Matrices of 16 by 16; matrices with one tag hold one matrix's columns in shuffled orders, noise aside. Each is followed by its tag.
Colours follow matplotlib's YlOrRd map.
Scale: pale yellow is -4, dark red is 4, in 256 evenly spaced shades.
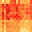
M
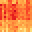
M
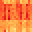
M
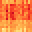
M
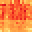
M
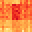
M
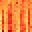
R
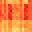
M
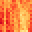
R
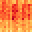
M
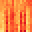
R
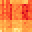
M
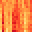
R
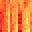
R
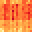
M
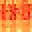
M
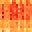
M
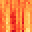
R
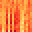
R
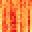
R
